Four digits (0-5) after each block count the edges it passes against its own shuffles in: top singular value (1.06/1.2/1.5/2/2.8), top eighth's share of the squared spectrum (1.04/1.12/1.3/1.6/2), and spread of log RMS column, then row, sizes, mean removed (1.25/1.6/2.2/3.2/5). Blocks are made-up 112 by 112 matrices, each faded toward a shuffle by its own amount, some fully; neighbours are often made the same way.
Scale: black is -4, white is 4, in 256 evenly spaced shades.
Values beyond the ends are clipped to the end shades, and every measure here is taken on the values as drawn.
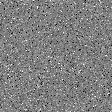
0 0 0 0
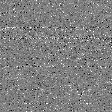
2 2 0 2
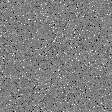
0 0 0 0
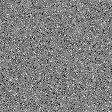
0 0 0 0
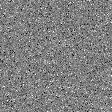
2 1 0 0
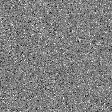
2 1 0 0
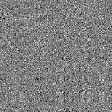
4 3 2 2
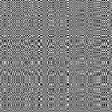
5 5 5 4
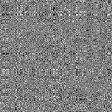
5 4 3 3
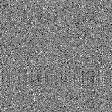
4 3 1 1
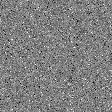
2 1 0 0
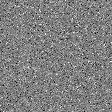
0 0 0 0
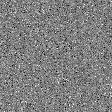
1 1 0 0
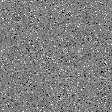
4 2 1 0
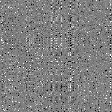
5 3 3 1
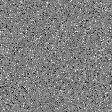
3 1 0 0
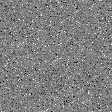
1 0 0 0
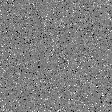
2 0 0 0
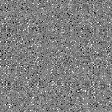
4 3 2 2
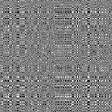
5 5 4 4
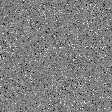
3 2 0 0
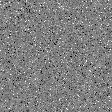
0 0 0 0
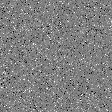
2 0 0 0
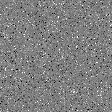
2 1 0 0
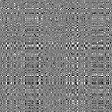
5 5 4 4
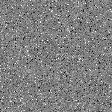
3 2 0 0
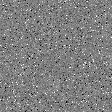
0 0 0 0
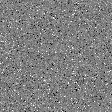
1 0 0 0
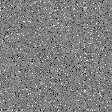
3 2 1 1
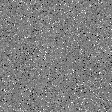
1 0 0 0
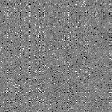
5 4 3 2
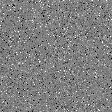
2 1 0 0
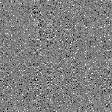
4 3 2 1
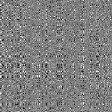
5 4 4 3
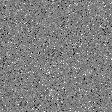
1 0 0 0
